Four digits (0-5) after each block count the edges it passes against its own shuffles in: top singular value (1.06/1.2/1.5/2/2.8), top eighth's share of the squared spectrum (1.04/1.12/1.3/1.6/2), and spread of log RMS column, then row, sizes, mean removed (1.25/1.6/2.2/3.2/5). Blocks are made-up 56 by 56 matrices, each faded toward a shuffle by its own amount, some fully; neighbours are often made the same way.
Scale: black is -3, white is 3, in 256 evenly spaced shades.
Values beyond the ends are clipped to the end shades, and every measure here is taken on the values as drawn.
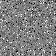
2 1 0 0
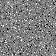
0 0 0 0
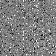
3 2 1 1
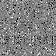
2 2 0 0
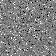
0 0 0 0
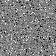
0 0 0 0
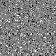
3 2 0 1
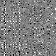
4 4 2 2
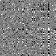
4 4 3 2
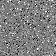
1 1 0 0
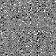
3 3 2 2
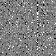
3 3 2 1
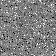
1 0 0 0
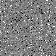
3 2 1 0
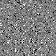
3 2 1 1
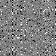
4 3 2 1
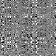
4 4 3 2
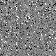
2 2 1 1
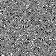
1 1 0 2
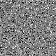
1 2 0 2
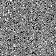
1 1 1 0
